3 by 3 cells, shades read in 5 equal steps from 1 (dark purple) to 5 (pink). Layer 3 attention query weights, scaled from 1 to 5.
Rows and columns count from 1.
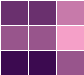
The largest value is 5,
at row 2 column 3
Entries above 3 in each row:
1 1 0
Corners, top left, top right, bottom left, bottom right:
2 4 1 3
